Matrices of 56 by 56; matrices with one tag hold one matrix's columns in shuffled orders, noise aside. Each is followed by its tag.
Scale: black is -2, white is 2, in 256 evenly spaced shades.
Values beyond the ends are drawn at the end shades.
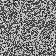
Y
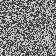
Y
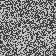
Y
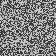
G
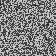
G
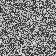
G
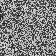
Y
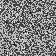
Y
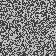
Y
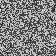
G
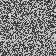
Y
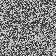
Y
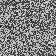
Y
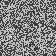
Y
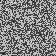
G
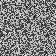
G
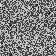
Y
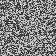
G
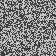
Y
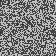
G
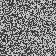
G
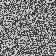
G
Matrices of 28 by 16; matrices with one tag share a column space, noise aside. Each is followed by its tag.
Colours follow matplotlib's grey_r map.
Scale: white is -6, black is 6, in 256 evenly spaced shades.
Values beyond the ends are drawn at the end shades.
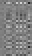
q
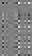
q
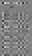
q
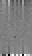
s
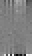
s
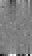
s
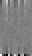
s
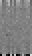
s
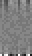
s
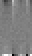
s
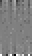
s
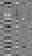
q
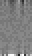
s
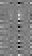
q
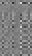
q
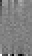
s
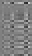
q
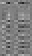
q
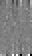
s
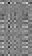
q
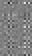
q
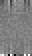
s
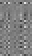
q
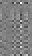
q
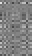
q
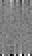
s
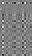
q
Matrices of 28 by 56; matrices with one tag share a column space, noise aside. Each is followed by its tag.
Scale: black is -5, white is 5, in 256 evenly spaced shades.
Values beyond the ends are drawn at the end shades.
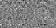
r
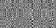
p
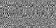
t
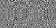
r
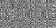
p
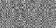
p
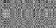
p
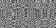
p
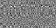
t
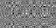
t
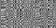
p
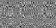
t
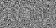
r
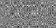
t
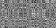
p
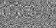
t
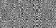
p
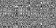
t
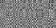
p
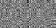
p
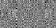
p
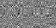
t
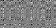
r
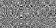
t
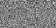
r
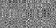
p
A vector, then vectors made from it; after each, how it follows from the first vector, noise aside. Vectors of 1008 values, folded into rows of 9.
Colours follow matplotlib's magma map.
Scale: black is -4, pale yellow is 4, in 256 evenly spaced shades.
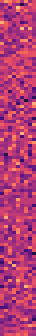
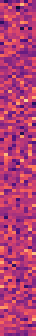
negated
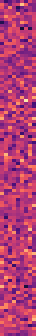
negated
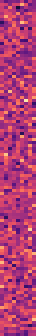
negated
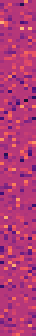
partly zeroed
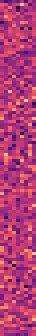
negated
